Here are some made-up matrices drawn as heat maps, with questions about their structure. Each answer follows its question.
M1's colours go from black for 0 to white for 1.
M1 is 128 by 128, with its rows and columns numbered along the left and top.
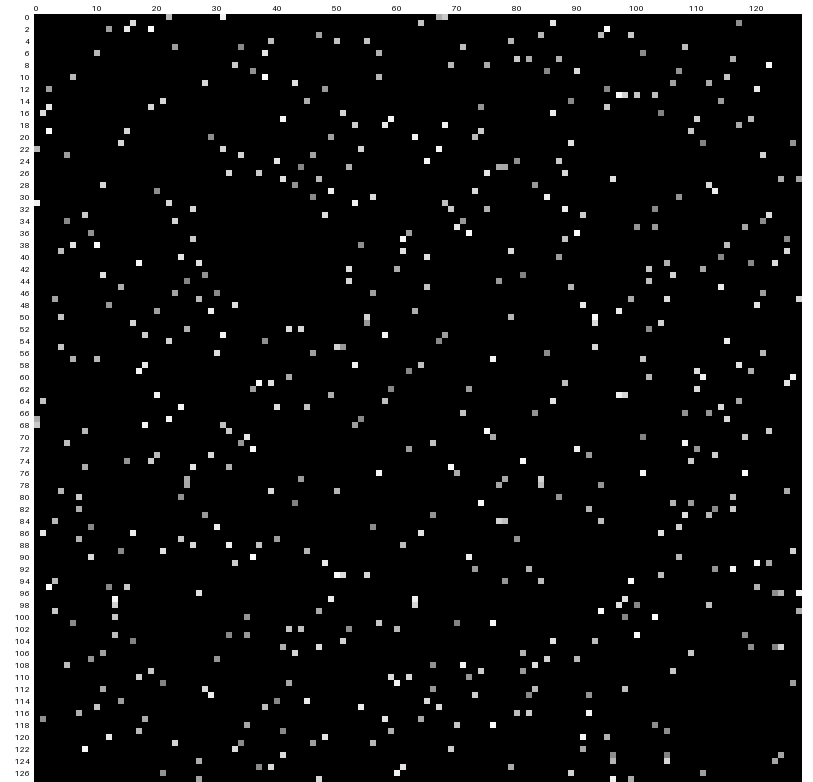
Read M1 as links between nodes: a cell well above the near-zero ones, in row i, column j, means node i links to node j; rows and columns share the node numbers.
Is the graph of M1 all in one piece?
yes
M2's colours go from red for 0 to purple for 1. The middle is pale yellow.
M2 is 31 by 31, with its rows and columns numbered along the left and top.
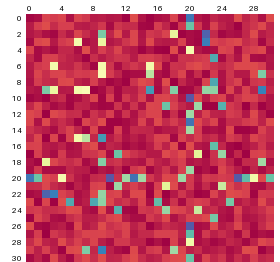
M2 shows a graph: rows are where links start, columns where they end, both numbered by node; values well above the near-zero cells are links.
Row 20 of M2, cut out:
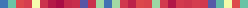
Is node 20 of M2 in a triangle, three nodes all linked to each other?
no
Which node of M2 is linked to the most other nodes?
node 20
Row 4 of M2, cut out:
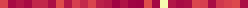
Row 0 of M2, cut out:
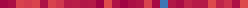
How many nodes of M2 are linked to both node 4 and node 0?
1
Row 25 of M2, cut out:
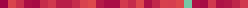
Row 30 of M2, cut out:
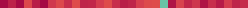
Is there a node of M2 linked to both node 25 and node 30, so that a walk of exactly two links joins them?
no
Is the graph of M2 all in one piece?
no
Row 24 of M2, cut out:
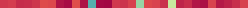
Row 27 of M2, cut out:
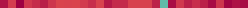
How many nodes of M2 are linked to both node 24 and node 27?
0
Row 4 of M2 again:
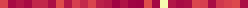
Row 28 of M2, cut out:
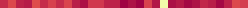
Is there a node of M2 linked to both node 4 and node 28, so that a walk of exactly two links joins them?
yes
